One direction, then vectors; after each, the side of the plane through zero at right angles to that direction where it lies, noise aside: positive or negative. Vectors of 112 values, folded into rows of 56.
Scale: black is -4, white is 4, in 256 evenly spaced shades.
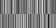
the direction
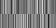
positive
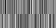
negative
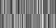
positive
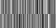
negative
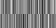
negative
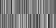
positive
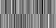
negative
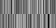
positive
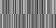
negative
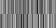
negative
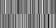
positive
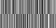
negative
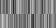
negative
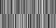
positive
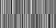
positive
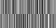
negative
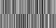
negative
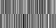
negative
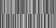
positive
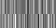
negative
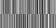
negative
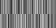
positive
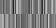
negative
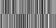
negative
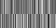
positive
